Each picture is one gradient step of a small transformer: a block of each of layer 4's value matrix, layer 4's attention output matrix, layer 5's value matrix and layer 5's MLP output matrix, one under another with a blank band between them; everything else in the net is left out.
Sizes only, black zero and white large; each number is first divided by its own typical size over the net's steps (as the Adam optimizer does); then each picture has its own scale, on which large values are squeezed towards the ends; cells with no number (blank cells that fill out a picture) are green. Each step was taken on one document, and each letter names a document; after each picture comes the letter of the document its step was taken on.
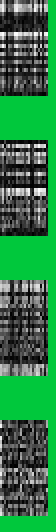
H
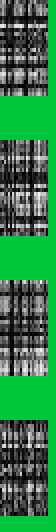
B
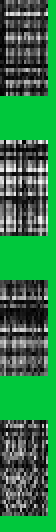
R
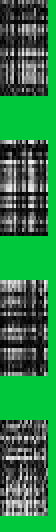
R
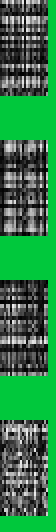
R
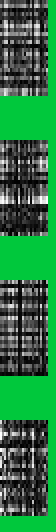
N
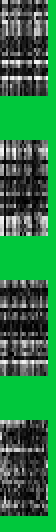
H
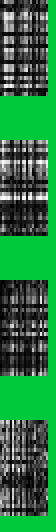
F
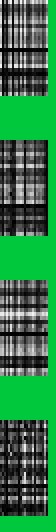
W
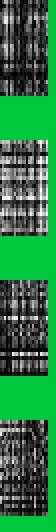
N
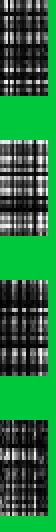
F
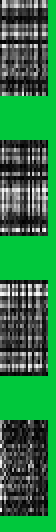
H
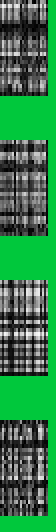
B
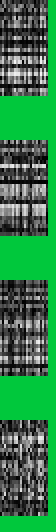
B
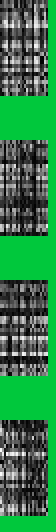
N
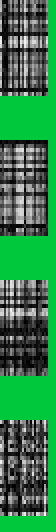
W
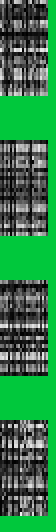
B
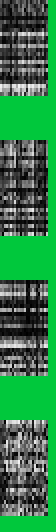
R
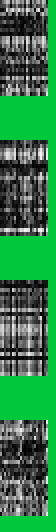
R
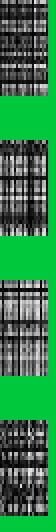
B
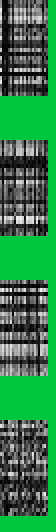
W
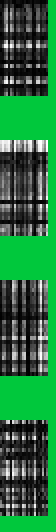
F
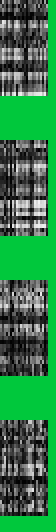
B
